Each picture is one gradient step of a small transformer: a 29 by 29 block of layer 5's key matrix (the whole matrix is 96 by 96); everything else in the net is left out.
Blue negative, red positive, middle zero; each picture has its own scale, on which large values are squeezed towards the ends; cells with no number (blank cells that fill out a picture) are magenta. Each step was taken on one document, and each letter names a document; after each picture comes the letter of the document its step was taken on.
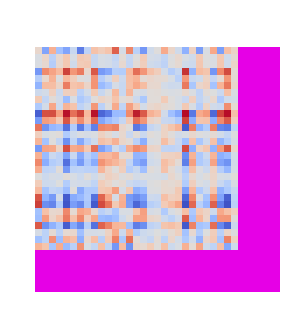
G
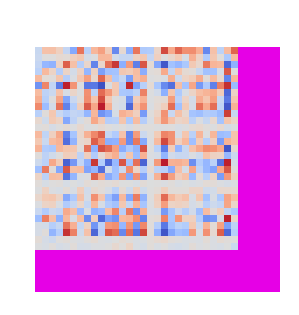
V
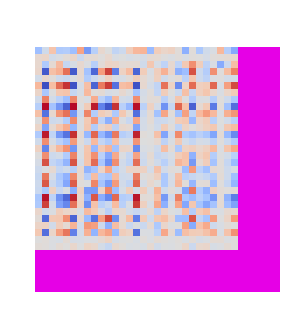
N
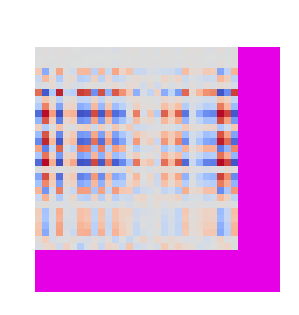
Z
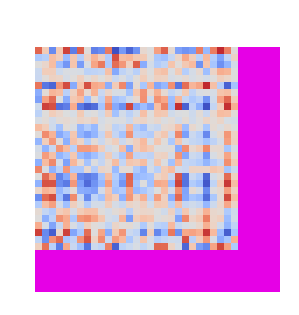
N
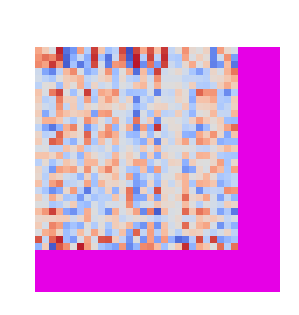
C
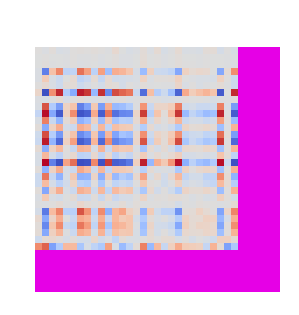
Z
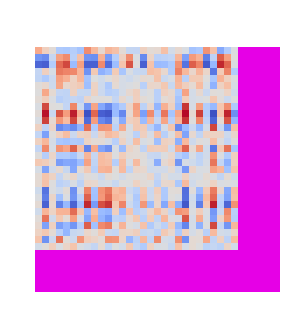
G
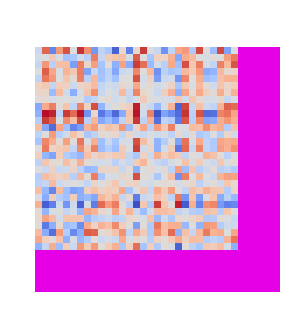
G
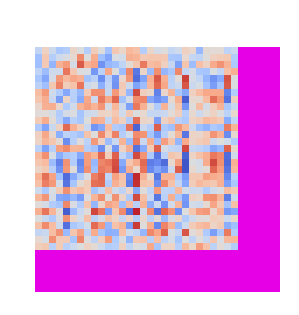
C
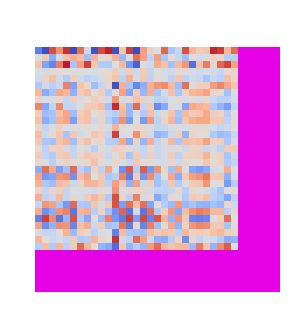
N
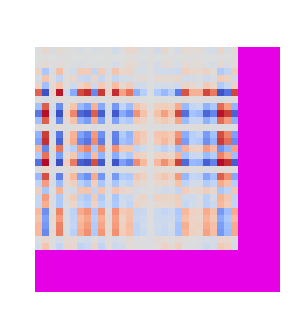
Z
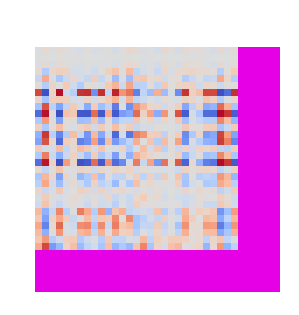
Z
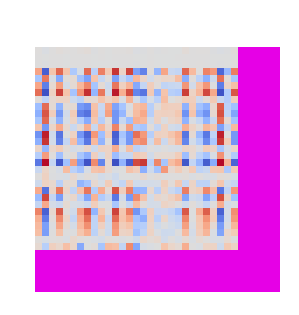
Z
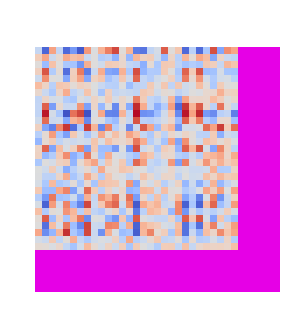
G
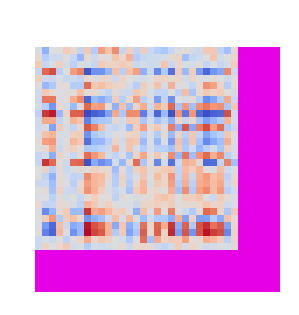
G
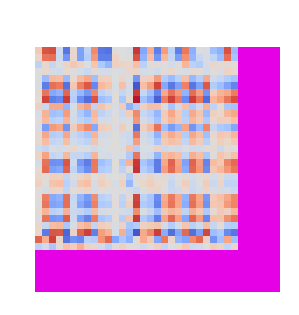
C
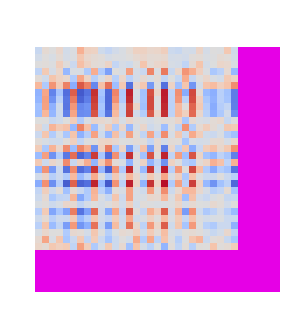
C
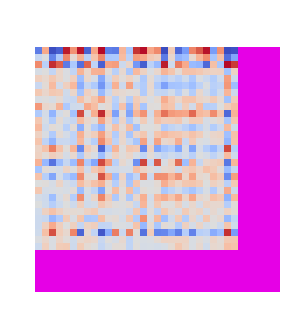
V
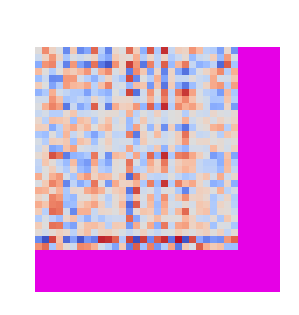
C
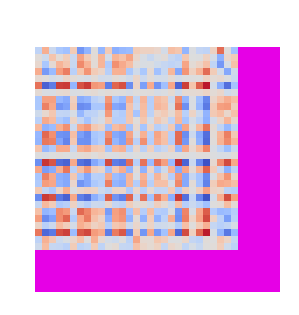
N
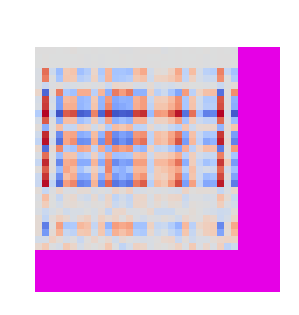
Z
